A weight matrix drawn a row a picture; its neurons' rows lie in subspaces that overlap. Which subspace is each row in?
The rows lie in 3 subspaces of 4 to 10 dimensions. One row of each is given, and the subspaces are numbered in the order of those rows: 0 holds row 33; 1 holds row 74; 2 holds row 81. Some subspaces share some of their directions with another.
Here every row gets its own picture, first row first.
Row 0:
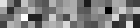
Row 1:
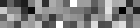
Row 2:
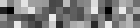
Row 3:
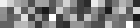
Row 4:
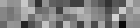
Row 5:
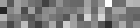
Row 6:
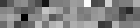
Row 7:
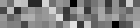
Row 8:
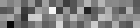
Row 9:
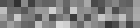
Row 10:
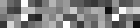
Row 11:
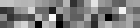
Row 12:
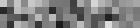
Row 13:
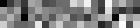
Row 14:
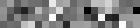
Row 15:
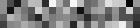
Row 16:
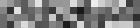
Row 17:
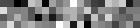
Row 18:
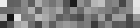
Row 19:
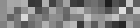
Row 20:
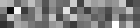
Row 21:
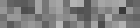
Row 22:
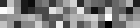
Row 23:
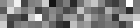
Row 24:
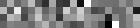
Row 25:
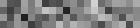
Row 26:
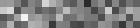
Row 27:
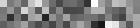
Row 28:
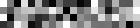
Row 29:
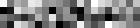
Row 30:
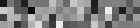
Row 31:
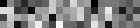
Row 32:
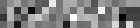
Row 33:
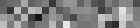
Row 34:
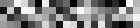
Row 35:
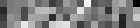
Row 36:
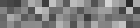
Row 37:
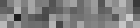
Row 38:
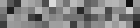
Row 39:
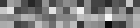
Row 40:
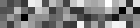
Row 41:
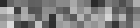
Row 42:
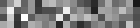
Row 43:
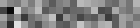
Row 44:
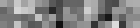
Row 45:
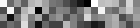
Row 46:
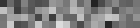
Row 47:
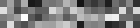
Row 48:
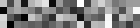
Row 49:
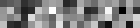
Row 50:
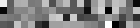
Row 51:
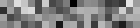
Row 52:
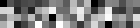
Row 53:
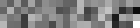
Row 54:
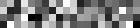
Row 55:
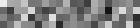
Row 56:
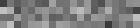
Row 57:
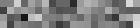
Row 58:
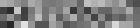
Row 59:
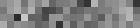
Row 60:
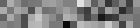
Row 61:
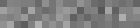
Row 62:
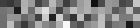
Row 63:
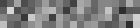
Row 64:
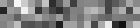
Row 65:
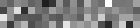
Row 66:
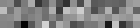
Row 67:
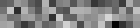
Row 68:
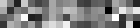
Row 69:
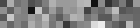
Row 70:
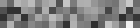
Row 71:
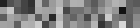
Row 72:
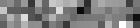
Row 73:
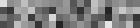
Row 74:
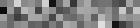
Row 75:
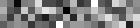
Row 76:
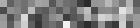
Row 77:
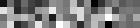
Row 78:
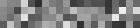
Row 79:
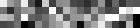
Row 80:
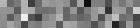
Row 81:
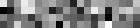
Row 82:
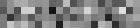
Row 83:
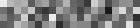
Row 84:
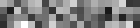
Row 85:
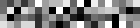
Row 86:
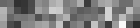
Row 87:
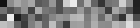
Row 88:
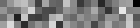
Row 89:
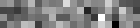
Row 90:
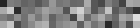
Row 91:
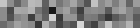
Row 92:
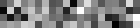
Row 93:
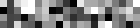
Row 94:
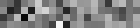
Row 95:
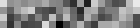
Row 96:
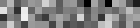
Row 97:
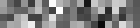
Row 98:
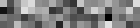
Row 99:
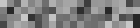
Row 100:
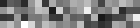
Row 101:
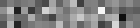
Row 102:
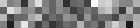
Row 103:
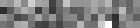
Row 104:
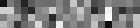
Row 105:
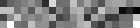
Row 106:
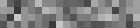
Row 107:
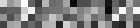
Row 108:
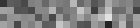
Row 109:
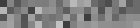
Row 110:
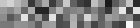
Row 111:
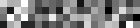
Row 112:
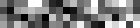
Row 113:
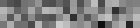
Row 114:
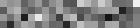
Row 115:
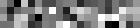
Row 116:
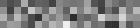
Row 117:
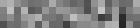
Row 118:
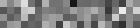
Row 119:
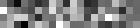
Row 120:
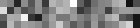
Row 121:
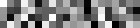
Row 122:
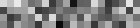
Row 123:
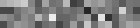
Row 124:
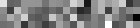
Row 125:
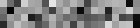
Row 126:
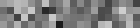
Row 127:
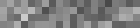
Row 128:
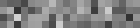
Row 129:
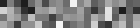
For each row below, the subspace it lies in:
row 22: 2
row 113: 0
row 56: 1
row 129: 2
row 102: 0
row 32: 0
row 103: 1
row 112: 0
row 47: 2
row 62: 2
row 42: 0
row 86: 1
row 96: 0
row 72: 1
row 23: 2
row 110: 2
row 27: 0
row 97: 1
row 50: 1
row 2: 0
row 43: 0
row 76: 0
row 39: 2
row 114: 0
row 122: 2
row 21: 1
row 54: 1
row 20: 1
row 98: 2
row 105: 1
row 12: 2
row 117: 0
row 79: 1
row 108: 0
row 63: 1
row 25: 0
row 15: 2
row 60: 0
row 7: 1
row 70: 0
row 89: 1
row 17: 1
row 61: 0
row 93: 2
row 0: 1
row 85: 1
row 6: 0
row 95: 1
